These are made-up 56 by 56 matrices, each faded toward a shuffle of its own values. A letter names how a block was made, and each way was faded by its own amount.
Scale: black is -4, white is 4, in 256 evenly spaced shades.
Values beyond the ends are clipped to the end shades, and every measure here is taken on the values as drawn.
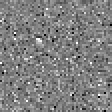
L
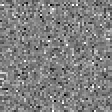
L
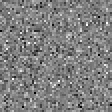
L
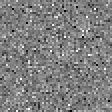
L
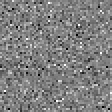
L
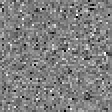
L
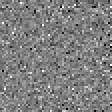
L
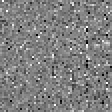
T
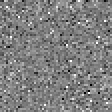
L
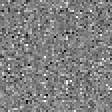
L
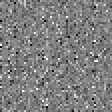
T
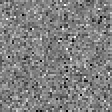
L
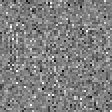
L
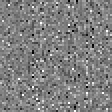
T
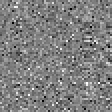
L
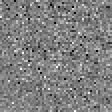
L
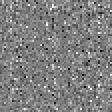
T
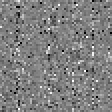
T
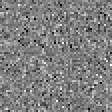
L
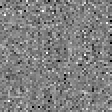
L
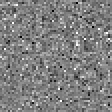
L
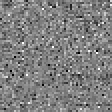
L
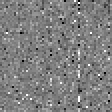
T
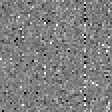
T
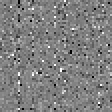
T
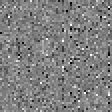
T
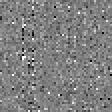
T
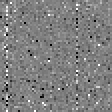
T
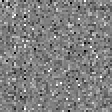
T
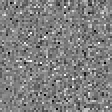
L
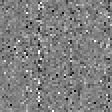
T
